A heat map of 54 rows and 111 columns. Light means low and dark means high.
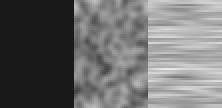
It is made of 1 by 3 panels. Panel 1,1: very high, flat. Panel 1,2: middling, blotchy. Panel 1,3: low, streaked across.
